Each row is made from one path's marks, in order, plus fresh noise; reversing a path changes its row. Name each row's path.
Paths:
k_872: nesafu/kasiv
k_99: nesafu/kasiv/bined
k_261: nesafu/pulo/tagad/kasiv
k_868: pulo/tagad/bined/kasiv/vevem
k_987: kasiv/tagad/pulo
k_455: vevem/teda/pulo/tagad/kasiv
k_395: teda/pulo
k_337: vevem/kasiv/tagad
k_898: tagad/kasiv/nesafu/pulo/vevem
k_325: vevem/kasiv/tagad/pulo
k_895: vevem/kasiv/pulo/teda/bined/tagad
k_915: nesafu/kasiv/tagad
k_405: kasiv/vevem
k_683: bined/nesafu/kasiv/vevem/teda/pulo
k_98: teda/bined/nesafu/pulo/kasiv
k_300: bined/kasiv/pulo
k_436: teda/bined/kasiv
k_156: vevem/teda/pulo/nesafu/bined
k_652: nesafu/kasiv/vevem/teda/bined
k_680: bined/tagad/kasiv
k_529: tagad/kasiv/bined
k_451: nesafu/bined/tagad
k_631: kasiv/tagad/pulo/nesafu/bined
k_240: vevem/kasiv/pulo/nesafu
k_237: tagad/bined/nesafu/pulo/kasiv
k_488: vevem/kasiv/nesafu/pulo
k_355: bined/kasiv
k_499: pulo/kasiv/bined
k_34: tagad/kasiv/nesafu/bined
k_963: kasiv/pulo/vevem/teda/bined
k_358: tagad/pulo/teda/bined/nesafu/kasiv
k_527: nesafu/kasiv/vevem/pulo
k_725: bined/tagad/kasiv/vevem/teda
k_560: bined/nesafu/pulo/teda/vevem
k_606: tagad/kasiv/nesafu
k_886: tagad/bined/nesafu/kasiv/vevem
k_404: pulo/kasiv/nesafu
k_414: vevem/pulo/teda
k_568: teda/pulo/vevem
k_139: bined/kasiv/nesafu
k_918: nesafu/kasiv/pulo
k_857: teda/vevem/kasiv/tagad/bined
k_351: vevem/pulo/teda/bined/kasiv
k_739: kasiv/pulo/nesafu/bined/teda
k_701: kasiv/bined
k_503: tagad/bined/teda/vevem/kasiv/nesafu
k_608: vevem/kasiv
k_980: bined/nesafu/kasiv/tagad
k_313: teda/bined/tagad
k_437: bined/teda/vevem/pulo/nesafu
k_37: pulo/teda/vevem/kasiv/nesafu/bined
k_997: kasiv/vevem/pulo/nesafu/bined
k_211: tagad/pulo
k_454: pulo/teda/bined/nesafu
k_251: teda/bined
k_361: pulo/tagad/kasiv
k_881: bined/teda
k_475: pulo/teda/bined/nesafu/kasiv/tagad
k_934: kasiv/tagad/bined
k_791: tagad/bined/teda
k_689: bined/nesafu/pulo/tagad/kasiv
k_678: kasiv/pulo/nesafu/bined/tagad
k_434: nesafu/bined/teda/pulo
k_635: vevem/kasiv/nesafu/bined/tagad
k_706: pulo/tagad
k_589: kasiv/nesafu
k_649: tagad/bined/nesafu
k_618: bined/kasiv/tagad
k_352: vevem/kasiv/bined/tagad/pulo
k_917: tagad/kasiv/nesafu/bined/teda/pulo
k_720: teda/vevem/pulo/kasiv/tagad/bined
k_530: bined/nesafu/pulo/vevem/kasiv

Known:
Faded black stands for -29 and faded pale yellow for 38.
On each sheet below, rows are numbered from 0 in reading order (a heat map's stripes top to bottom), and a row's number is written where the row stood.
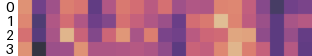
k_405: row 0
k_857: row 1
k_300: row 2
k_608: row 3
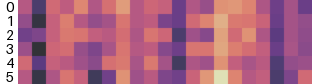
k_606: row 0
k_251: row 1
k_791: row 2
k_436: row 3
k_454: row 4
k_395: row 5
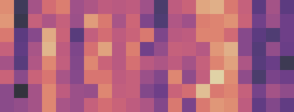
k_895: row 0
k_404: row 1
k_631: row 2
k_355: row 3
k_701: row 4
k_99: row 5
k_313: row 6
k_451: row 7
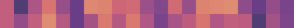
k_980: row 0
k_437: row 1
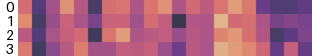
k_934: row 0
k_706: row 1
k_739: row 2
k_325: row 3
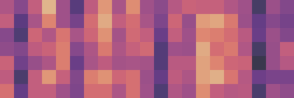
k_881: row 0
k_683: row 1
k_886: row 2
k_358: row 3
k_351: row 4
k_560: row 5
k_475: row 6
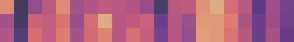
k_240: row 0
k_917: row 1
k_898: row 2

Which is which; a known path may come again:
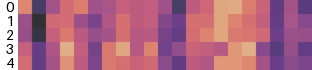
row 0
k_895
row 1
k_436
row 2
k_251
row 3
k_355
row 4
k_689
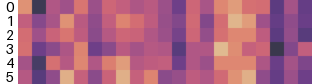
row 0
k_488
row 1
k_915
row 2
k_527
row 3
k_414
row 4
k_34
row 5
k_618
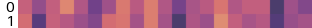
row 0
k_437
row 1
k_454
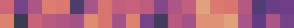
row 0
k_963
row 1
k_499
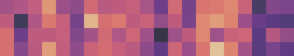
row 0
k_434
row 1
k_589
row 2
k_37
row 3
k_918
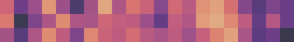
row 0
k_725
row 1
k_337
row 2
k_701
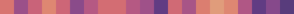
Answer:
k_652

